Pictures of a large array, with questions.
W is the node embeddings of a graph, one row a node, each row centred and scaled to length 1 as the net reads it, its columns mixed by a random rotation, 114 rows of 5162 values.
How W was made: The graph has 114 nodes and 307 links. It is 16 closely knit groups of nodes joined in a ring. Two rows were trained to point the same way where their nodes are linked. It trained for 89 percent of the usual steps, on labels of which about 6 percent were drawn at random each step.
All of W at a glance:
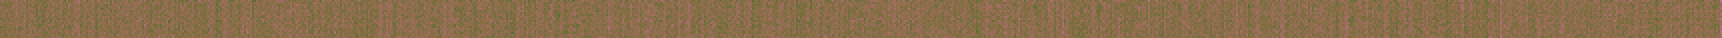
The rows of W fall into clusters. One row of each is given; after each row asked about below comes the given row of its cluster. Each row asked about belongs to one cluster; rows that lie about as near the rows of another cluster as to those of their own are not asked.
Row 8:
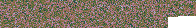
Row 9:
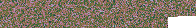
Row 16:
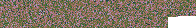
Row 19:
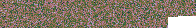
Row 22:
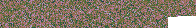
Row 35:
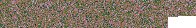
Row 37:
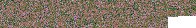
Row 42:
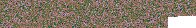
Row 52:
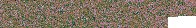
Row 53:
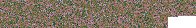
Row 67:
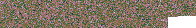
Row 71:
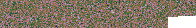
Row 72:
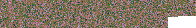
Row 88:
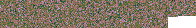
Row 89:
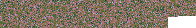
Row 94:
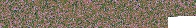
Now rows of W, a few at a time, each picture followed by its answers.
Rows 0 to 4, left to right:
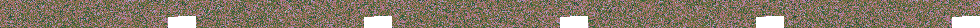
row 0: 52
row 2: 52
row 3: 94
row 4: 52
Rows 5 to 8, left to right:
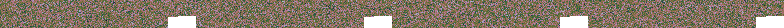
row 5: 35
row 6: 37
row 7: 67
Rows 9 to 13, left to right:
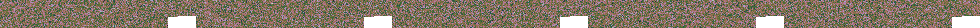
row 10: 72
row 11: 88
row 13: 22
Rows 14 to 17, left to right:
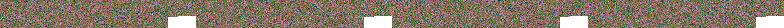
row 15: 35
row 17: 8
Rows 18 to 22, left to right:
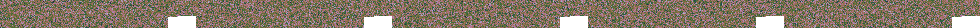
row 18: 22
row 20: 72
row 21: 16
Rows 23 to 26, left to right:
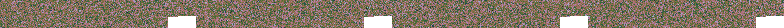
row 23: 35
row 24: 72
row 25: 37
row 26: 72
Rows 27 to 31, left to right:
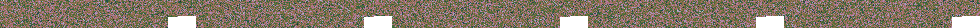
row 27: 16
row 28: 22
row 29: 89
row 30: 53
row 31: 42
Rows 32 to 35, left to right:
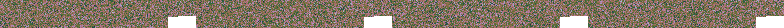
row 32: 71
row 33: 19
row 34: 42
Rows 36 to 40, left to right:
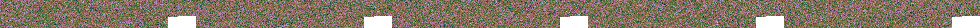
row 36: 42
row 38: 16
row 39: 9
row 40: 35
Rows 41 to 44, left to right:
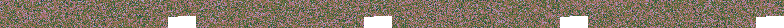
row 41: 67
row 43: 22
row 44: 53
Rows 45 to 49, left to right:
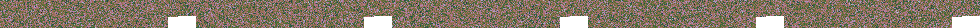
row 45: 16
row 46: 89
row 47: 9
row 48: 52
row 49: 71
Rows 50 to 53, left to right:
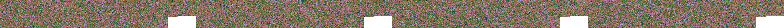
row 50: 88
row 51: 16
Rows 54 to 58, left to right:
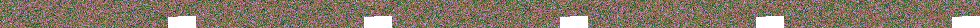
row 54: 9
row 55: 37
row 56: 37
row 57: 94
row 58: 94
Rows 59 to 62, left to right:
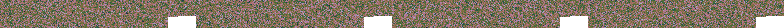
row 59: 53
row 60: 22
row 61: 8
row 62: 8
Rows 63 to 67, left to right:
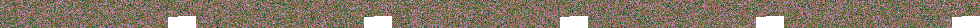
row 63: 22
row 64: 9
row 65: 22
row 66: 88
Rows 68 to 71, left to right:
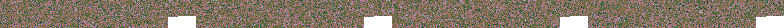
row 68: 35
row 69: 19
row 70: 8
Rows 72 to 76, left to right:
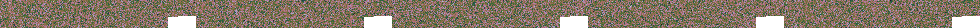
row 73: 16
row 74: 52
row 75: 52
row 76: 16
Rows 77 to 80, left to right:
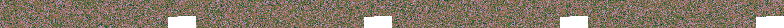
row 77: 22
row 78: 94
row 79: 94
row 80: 52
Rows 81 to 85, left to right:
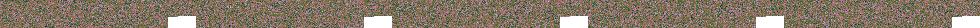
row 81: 8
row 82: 88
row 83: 94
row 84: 37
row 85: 8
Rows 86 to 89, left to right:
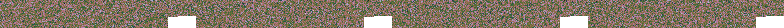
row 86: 9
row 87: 88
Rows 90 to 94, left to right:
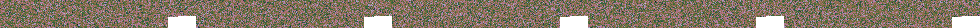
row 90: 53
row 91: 37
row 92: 42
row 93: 19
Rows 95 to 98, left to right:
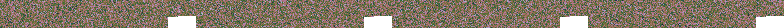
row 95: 89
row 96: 94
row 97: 94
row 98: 52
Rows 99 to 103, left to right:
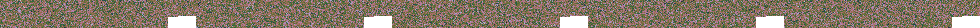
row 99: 19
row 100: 19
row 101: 53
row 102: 89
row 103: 8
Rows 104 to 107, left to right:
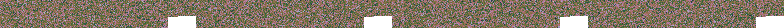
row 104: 67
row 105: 9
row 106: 72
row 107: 9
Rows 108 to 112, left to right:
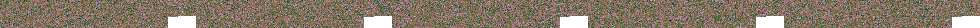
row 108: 37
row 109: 67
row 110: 42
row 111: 71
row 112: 67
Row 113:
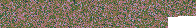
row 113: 8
